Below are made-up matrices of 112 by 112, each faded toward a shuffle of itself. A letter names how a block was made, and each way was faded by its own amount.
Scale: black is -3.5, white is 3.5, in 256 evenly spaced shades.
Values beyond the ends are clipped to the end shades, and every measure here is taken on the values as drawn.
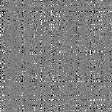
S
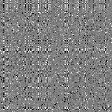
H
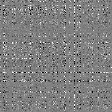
S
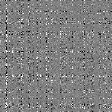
S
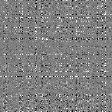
S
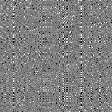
H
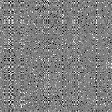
H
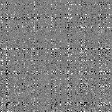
S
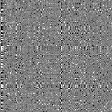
H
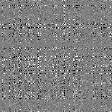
S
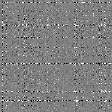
S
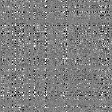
S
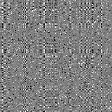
H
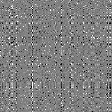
H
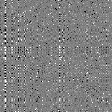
H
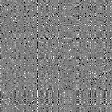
H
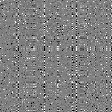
H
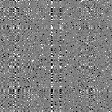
H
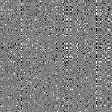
H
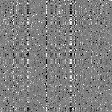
H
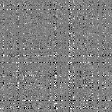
S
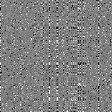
H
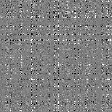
S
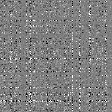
S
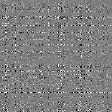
S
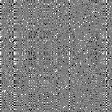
H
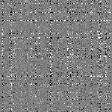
S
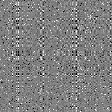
H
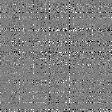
S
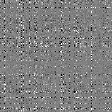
S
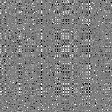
H
